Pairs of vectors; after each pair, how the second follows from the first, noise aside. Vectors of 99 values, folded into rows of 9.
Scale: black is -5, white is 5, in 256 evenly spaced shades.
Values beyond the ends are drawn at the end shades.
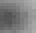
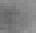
shrunk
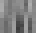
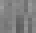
shrunk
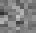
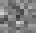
negated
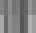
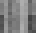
negated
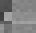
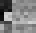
scaled up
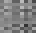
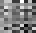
scaled up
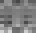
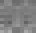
shrunk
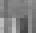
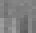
shrunk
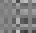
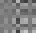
negated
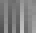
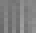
shrunk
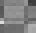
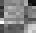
scaled up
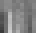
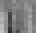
negated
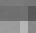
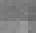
shrunk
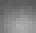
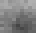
negated
